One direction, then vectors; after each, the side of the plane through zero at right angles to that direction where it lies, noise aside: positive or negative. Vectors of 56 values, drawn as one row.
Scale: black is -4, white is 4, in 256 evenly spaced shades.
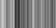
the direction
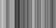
positive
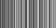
negative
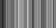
negative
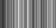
negative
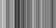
positive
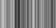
positive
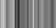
positive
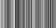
positive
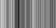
positive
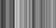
negative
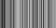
negative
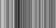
positive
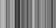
positive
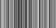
positive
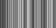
negative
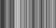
negative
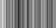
positive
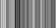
positive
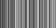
negative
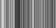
positive
